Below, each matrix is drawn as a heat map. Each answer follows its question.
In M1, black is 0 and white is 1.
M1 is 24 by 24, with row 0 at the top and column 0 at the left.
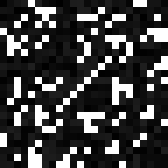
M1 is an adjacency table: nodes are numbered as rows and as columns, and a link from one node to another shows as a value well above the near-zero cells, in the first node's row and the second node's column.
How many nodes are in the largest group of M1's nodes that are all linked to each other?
4
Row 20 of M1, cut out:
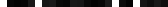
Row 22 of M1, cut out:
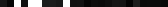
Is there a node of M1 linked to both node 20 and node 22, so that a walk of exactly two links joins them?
yes
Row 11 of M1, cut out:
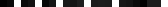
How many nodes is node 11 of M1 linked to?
6
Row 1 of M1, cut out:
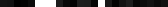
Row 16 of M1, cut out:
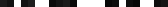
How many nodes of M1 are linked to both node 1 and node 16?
3
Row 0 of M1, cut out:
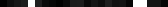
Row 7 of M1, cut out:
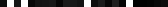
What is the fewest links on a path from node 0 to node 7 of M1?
4
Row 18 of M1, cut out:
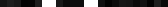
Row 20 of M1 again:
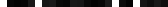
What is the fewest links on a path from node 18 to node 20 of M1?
3
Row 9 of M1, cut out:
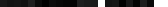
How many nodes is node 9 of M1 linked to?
3
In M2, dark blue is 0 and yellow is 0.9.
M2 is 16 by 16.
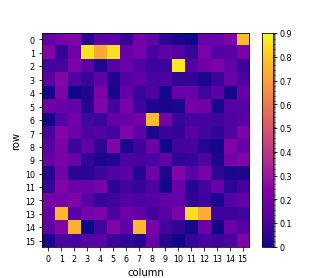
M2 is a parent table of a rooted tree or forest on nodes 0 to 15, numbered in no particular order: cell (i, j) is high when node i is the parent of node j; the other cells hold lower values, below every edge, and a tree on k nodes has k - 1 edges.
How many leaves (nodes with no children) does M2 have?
10
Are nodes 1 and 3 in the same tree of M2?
yes
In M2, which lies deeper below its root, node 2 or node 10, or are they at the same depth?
node 10
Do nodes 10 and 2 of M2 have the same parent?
no
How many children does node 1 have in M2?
3
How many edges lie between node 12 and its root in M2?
1
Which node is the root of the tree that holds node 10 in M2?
14
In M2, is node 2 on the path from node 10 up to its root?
yes
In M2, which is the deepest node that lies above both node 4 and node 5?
1
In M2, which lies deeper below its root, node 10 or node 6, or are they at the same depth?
node 10
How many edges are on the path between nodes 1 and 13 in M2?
1
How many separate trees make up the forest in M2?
5
